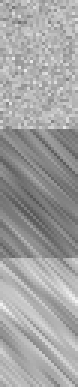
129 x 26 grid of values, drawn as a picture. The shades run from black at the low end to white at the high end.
It is made of 3 by 1 panels. Panel 1,1: high, fine-grained. Panel 2,1: middling, slanting down to the right. Panel 3,1: high, slanting down to the right.
